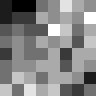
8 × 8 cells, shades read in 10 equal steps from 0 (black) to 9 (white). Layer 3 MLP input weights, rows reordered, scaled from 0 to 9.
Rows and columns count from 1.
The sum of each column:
26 32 32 39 49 41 37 43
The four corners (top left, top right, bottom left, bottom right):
1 5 7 4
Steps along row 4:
up down up down up down up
